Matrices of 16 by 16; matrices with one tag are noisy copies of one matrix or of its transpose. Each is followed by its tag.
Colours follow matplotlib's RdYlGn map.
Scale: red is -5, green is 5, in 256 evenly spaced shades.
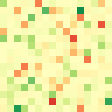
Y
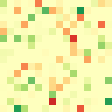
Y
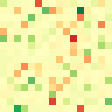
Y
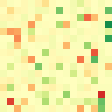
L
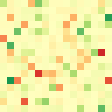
Y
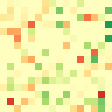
L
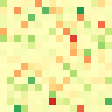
Y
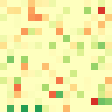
L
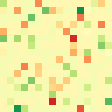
Y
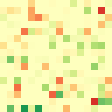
L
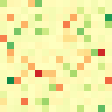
Y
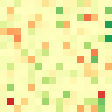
L
